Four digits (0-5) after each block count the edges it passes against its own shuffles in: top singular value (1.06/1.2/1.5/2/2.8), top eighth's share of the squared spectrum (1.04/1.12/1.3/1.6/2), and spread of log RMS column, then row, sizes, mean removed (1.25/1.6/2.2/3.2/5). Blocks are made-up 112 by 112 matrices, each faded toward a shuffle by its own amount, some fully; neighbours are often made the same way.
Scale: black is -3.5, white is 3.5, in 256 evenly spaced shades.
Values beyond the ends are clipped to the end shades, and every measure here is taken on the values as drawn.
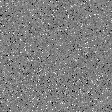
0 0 0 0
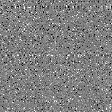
4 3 2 2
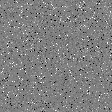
2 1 0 0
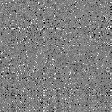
4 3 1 2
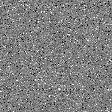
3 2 0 1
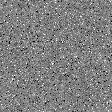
2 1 0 0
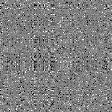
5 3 2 2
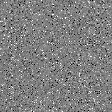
4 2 1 1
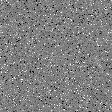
0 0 0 0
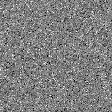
3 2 0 0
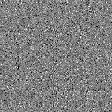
4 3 1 1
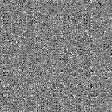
4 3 2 2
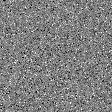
0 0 0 0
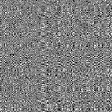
5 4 3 3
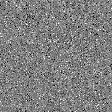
3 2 1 1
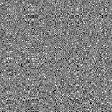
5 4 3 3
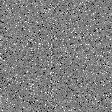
2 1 0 0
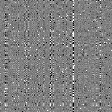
5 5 3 2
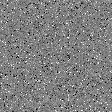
2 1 0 0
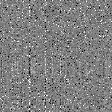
4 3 2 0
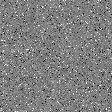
2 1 0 0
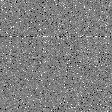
3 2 0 1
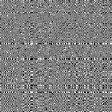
5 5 3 4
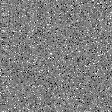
3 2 0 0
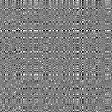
5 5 4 4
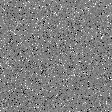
0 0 0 0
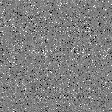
4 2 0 1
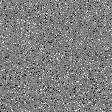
3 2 0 0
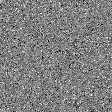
0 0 0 0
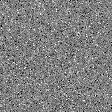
0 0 0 0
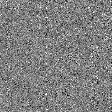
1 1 2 0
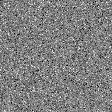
0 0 0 0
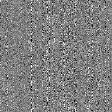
2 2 4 0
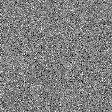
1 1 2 0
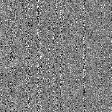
1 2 4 0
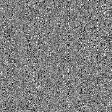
1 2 3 0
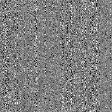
2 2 4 0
